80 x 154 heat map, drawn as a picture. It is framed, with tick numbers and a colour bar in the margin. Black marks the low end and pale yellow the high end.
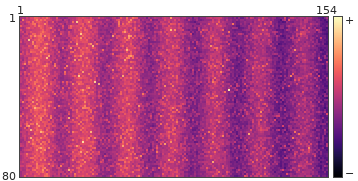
Upright stripes repeat 7 times across the table. On average the colour sits 50% of the way up the scale. There is an overall slope up to the left.
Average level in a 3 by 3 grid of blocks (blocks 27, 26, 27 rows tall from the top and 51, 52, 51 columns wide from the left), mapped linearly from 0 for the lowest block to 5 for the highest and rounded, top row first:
530
530
530
